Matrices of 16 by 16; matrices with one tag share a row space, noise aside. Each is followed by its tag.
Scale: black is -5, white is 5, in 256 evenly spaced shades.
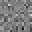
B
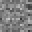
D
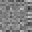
D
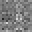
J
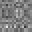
J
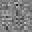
J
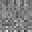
J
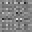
J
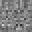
J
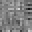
D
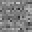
D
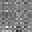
J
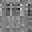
D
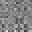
J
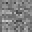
J
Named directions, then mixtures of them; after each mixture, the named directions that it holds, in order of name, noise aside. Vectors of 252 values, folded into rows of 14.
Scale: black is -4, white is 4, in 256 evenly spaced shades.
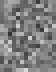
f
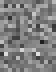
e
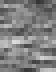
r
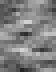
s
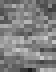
r, s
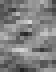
s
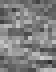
f, r, s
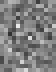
f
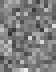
f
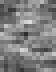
s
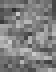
f, r, s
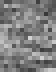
f, r, s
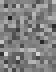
e
